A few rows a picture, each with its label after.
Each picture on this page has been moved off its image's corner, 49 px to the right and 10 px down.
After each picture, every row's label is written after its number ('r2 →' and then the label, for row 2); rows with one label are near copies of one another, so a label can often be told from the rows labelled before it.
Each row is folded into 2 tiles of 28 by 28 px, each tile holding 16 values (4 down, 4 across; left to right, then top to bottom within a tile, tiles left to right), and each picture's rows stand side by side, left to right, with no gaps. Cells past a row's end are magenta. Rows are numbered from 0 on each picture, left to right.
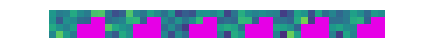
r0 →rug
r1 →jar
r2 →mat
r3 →jar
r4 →jar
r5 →jar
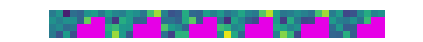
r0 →mat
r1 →rug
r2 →jar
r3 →rug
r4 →rug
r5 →mat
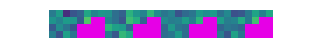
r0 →mat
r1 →jar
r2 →mat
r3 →mat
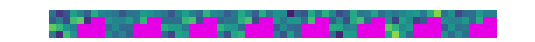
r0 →jar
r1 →mat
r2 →jar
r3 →jar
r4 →mat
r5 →jar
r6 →rug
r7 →mat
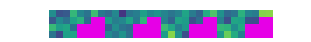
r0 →jar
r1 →mat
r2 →rug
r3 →rug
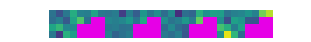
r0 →jar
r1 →mat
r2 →mat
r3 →rug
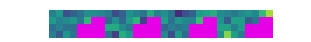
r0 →mat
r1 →jar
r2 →mat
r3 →rug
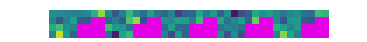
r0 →rug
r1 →jar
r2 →mat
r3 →mat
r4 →rug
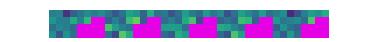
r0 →mat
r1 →jar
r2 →jar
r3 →jar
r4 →mat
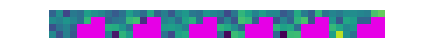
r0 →mat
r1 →jar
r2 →jar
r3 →jar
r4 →jar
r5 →rug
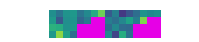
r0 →rug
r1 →mat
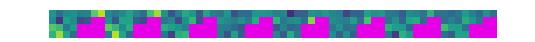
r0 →rug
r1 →rug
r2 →jar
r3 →mat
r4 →mat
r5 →mat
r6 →jar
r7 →jar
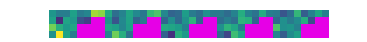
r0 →rug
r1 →rug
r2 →jar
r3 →jar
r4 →jar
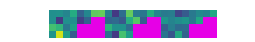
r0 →rug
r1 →jar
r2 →mat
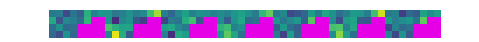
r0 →mat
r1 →rug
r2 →jar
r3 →rug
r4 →mat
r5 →rug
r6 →mat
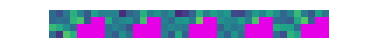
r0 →jar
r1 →mat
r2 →mat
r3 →mat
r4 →jar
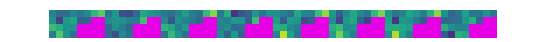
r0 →rug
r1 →mat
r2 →rug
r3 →mat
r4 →rug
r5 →rug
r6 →rug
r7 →jar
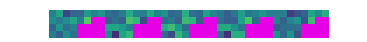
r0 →mat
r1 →jar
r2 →jar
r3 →jar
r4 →mat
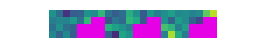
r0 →mat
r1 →jar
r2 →rug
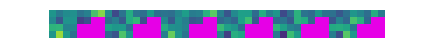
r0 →rug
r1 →jar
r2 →rug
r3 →jar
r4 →jar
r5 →jar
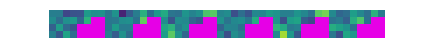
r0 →mat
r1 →mat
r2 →rug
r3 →mat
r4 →rug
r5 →jar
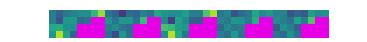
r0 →rug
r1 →mat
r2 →rug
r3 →mat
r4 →mat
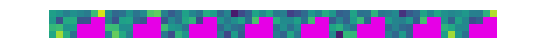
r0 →rug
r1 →rug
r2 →jar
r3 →mat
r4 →mat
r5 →jar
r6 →mat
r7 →rug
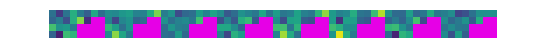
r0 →jar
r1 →rug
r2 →mat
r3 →jar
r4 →rug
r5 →rug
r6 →jar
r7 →mat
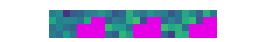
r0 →mat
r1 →jar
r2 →jar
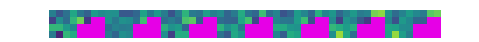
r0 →jar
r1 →mat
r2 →jar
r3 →jar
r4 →jar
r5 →rug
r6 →rug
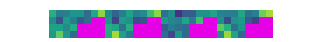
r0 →rug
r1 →rug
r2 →mat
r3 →rug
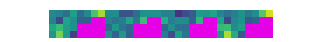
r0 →rug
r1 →mat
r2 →mat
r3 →rug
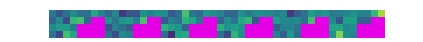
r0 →jar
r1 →mat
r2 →jar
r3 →jar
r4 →mat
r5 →rug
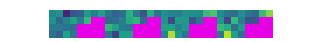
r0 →mat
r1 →jar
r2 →rug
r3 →rug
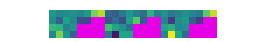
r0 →rug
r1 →jar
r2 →rug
